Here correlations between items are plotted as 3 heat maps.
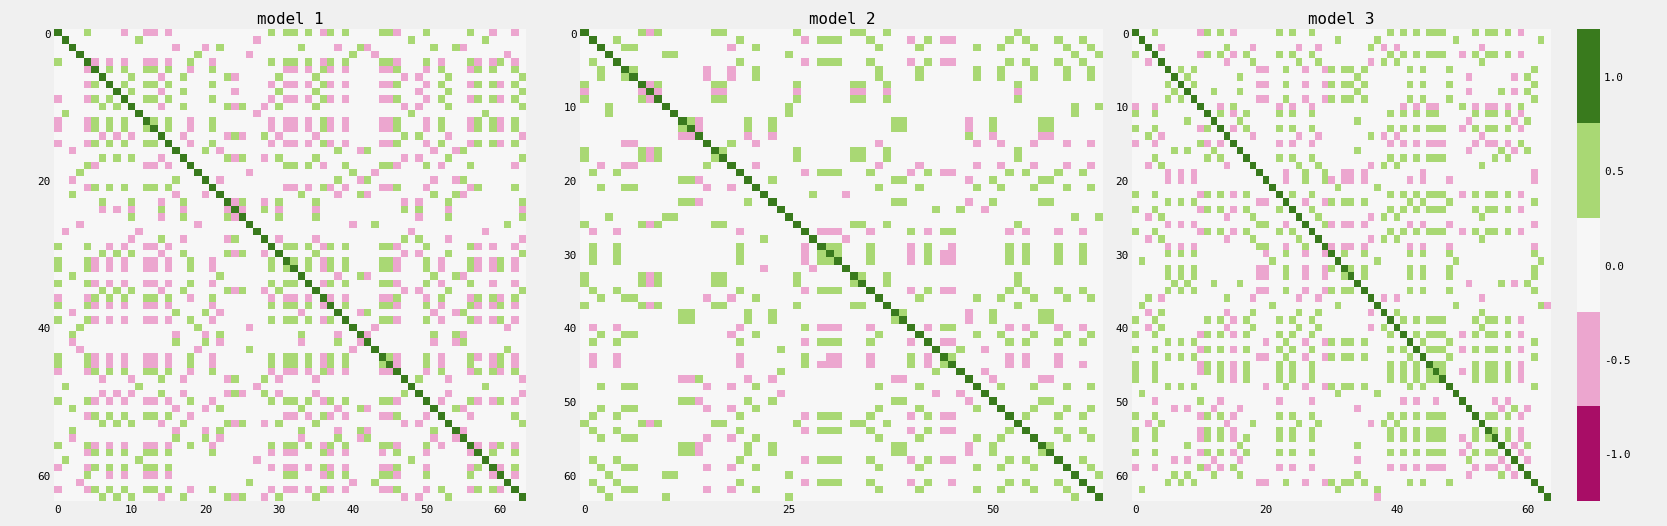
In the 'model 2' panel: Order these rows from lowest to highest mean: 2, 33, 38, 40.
40, 38, 33, 2
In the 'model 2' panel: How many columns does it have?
64
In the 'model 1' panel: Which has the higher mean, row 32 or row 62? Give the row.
32
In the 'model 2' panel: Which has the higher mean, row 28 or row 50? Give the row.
50
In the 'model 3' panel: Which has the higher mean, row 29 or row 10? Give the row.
29
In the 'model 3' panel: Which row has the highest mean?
39
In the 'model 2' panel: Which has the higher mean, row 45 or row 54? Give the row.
54
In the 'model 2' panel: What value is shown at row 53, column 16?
0.5
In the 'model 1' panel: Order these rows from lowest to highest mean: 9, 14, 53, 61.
14, 9, 61, 53
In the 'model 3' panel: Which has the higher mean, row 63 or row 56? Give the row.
56
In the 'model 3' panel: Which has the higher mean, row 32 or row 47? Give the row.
47
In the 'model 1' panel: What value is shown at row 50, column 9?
-0.5
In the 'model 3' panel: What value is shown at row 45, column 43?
0.5
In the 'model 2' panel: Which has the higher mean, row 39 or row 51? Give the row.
51
